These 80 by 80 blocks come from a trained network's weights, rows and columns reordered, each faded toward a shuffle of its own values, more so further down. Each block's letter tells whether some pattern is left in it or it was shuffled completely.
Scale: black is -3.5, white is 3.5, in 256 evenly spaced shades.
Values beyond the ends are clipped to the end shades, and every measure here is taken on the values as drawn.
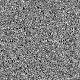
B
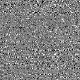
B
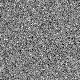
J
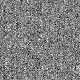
B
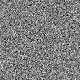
B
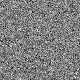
J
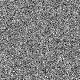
J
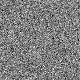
J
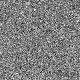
J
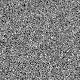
J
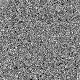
J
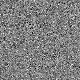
B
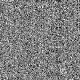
B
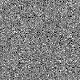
B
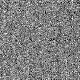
B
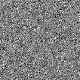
B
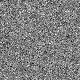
J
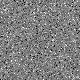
J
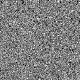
B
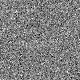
J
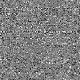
B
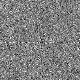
B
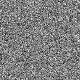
B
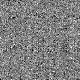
B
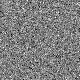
J
